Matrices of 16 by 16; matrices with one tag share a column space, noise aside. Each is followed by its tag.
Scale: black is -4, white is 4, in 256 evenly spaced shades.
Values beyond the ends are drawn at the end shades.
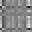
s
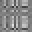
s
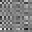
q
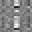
s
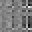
s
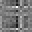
s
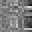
s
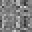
s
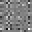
q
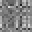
s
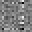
q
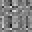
s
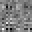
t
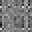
s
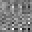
t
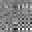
t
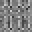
s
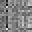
s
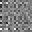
q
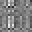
s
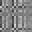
s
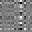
q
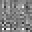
t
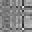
s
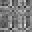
s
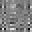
t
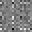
q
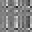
s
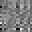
t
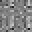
s
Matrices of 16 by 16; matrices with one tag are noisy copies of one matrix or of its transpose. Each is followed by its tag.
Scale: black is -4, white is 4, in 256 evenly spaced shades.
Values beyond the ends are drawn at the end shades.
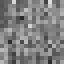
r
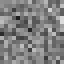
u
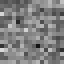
r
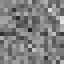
u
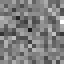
u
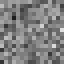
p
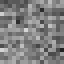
r
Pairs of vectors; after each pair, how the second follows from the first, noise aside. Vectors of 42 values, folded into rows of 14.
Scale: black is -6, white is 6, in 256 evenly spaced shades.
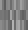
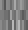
copied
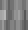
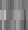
copied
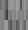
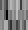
scaled up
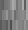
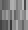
scaled up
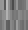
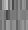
sign-scrambled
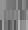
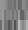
copied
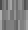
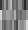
scaled up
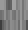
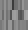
wrapped around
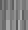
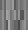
sign-scrambled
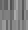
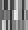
scaled up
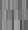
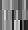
scaled up
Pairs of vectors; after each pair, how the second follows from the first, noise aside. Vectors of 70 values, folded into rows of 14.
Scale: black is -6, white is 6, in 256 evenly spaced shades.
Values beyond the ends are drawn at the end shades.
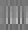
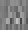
sign-scrambled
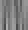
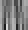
scaled up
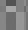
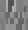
sign-scrambled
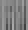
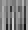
scaled up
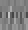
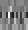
scaled up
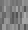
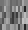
scaled up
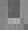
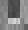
scaled up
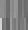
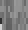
sign-scrambled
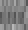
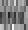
scaled up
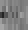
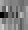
scaled up
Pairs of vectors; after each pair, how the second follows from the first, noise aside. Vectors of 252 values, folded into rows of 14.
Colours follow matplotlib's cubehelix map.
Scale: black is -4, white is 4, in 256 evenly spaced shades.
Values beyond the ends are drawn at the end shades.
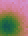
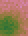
shrunk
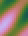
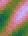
reversed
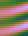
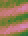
shrunk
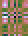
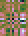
reversed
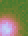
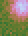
reversed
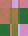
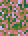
shuffled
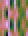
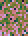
shuffled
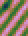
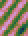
reversed
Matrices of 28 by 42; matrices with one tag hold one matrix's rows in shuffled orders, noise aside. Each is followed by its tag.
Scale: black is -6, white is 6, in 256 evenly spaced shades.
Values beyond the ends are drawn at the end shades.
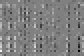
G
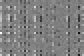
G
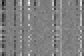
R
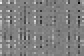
G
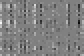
G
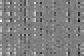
G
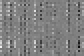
G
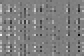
G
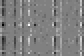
R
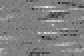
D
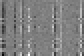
R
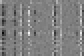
R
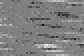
D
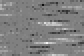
D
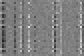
R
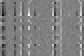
R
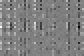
G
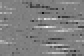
D
